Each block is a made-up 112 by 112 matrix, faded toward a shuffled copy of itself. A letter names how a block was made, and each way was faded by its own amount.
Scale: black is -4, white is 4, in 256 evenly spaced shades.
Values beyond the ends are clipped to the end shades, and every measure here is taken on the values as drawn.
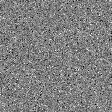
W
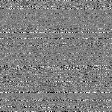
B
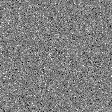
W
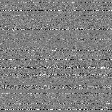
B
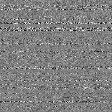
B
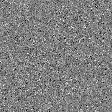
W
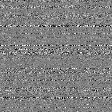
B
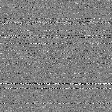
B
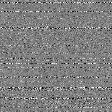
B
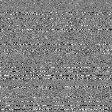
B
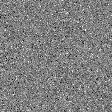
W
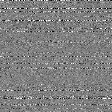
B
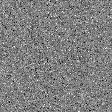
W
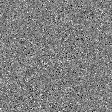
W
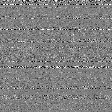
B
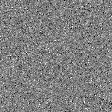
W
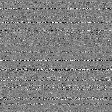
B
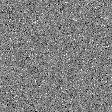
W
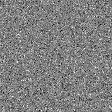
W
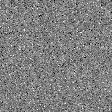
W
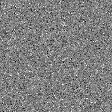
W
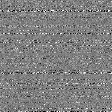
B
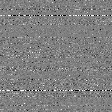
B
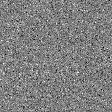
W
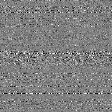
B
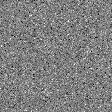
W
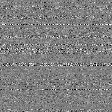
B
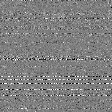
B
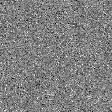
W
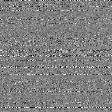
B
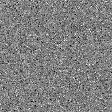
W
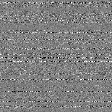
B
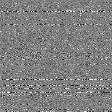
B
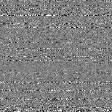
B
